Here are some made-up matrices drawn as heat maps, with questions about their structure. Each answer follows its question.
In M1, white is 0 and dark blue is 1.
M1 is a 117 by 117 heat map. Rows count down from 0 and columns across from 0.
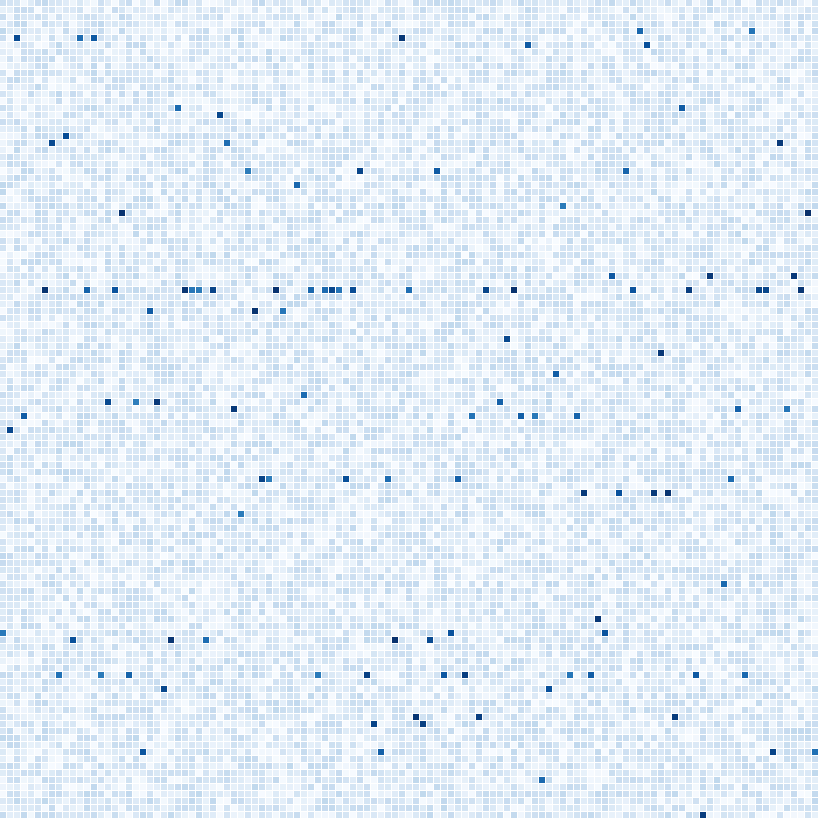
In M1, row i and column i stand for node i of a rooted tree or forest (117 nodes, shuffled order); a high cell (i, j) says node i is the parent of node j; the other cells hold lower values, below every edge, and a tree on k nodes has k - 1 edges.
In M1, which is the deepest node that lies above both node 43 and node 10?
91
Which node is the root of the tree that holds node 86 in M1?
41
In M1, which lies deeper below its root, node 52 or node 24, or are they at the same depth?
the same depth
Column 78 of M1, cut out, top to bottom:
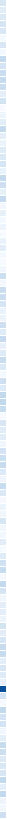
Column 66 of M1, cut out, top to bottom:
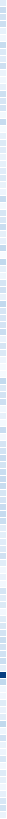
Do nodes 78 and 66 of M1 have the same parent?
no
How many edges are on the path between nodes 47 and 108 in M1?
2
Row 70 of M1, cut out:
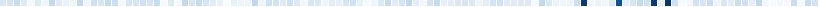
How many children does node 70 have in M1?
4
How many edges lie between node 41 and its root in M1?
0
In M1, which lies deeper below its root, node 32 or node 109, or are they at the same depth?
node 32
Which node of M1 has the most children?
41
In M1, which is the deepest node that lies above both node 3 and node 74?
59
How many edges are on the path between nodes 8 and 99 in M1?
2
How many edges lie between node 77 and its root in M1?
4
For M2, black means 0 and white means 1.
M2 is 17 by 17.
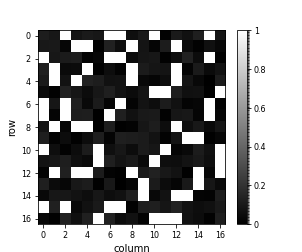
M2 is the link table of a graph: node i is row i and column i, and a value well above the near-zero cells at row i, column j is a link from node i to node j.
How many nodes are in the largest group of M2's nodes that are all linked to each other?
5
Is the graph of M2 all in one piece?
yes
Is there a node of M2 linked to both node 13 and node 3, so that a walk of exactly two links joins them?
no
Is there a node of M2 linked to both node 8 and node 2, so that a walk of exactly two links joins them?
no
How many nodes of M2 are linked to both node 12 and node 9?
1
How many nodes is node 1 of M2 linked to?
4
